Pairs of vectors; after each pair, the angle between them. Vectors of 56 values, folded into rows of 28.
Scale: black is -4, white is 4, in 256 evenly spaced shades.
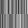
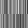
nearly opposite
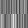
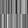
partly aligned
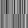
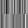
nearly parallel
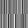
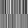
orthogonal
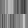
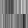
nearly opposite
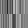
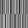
orthogonal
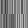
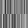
partly aligned
